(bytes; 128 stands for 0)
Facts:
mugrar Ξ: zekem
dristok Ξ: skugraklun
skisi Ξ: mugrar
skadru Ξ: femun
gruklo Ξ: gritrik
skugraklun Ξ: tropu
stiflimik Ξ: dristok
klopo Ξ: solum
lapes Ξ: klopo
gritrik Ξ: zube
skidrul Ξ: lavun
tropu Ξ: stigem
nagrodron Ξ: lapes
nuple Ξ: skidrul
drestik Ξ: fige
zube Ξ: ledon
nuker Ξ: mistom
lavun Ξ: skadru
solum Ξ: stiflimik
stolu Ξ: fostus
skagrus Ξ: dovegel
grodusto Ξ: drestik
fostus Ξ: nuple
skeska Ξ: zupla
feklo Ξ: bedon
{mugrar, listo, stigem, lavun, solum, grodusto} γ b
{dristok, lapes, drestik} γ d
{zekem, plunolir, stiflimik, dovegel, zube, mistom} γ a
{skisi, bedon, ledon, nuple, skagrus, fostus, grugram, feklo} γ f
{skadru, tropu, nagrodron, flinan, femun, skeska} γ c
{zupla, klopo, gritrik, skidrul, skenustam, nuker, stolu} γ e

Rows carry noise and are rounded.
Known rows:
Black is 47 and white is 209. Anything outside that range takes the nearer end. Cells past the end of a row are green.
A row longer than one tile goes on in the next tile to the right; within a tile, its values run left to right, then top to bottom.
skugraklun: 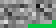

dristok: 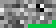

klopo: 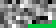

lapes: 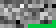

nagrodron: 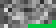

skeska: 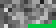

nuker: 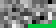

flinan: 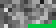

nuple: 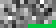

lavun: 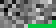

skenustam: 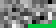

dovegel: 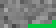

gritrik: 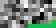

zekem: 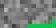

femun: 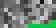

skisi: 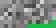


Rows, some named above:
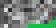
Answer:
nagrodron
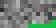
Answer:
grodusto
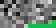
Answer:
lavun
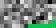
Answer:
stolu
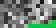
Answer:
skadru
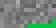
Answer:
fige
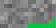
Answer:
gruklo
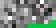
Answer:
fostus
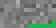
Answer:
fige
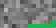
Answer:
zekem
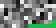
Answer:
skidrul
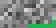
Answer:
bedon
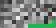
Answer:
solum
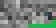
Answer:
stigem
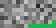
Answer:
stiflimik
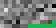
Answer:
drestik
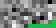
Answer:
zupla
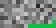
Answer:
stiflimik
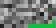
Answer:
zube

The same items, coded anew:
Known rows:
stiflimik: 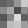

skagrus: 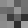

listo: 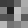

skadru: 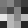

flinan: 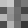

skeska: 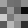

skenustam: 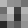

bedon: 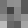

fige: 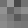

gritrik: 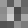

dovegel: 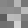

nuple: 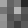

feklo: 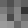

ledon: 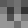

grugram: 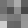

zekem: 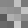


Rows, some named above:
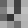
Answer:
skugraklun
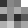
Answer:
lapes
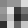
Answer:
klopo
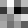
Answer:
tropu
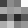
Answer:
lapes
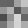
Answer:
stiflimik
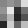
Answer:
klopo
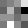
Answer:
nagrodron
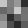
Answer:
fostus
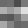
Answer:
drestik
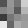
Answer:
dristok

